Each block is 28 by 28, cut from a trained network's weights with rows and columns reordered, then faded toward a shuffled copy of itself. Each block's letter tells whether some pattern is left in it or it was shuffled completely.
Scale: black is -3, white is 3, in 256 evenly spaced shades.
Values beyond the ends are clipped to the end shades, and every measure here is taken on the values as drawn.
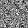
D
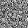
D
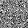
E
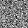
D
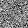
E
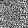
D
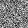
E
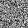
E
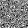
E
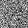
E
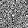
D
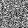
D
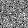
E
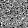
E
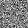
E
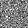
E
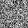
D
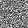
E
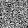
E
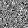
D
